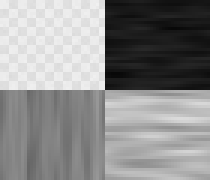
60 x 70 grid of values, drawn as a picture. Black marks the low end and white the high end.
The table splits into 2 rows of 2 panels. Panel 1,1: very high, checkered, faint in contrast. Panel 1,2: very low, streaked across, faint in contrast. Panel 2,1: middling, streaked downward, faint in contrast. Panel 2,2: high, streaked across.
